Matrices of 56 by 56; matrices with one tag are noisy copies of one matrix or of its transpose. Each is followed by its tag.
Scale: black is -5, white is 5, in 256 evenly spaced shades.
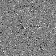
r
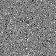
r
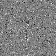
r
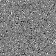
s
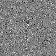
r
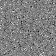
s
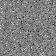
s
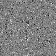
r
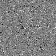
r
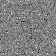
s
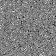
s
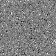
s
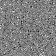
s
